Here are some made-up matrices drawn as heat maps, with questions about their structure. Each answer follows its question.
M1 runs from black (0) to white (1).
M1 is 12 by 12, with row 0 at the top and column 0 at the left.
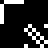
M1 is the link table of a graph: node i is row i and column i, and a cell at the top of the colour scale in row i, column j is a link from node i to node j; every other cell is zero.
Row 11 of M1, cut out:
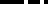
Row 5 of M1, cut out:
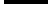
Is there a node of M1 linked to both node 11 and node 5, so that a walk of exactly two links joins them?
no
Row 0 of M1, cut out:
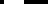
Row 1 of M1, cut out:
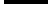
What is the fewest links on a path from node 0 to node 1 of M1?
1
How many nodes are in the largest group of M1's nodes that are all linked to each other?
2
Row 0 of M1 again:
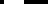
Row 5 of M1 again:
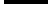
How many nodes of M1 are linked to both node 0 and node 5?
0
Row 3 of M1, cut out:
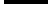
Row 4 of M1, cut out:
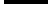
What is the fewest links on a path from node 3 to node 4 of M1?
2
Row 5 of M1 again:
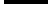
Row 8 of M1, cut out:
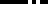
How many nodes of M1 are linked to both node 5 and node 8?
0
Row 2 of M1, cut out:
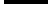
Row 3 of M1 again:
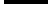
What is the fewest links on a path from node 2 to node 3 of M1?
2
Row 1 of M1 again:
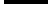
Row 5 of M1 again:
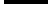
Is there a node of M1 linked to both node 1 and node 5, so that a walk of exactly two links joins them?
yes
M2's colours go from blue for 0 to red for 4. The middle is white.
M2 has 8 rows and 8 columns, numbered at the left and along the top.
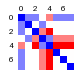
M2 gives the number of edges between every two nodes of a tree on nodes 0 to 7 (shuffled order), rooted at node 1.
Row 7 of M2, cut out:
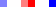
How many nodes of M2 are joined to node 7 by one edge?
1
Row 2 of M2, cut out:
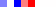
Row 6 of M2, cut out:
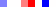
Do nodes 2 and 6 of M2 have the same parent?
yes
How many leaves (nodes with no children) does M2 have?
5
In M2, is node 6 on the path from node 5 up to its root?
no
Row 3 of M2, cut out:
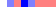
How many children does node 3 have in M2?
1
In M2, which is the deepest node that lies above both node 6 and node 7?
0
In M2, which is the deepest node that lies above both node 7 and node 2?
0
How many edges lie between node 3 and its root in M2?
1
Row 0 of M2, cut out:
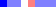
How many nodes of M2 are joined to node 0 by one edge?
5
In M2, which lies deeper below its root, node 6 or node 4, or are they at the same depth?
the same depth
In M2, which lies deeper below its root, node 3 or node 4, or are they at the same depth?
node 4
